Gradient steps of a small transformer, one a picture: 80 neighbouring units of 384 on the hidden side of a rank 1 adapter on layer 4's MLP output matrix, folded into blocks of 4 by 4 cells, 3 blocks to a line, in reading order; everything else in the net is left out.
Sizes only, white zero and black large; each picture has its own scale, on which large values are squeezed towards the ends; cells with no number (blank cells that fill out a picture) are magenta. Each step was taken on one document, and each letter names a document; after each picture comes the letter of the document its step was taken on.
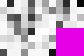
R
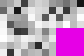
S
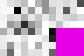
R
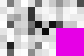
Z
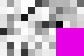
Z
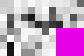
Z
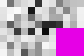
Z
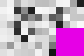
R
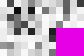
R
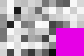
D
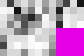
R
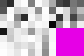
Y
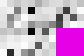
Z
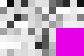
S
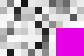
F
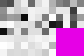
Y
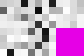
F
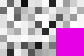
F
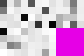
Y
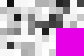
Z
